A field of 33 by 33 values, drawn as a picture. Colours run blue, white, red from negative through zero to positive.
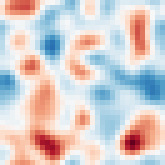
Ninth with the lowest average: middle right. Average level on the scale: 50%. Grain: blotchy.
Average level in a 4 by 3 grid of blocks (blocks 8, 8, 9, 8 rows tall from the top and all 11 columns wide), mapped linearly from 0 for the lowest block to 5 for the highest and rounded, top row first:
2 1 2 / 2 2 1 / 3 1 0 / 5 3 4
